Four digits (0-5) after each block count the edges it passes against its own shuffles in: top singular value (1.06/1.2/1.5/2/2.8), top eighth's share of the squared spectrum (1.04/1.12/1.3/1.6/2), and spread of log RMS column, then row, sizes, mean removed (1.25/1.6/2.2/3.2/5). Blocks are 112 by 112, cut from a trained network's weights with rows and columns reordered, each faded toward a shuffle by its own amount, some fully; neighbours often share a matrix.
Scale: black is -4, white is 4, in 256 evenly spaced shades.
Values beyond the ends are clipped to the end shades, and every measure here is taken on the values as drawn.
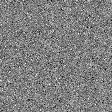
0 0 0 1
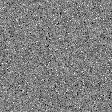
0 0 0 0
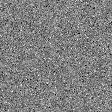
0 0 0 0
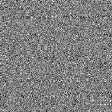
3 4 2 2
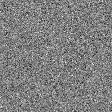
0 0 0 0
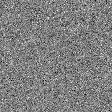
0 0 0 0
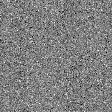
1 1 0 0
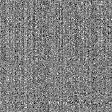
4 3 1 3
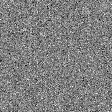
1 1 0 0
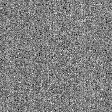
2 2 0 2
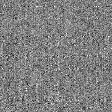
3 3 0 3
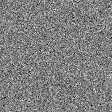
1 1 0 0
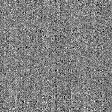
3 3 0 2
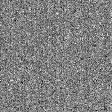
2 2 0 1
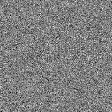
3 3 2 1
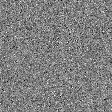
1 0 0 0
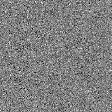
3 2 2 1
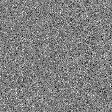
2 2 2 0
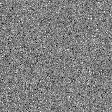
2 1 0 0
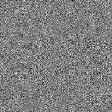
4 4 2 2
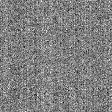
3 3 0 2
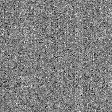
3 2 0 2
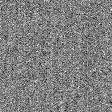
2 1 0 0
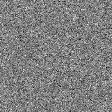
2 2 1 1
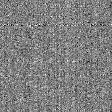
3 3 0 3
